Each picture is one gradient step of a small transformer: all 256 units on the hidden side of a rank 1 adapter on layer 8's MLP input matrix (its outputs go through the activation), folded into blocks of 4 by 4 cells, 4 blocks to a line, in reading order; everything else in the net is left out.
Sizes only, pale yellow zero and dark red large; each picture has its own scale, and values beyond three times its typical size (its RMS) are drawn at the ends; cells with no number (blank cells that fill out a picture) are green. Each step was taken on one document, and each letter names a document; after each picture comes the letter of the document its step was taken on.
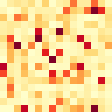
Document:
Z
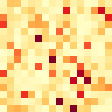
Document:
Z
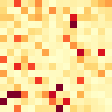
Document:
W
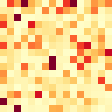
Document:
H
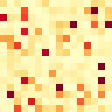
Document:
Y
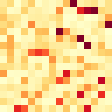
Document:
Z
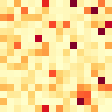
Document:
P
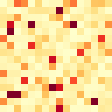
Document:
H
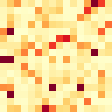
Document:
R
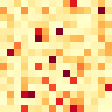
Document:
Z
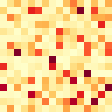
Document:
Z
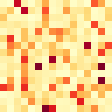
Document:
Y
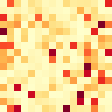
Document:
R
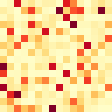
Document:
H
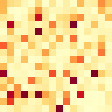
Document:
W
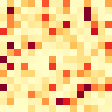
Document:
R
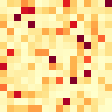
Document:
H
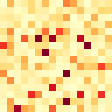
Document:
Z
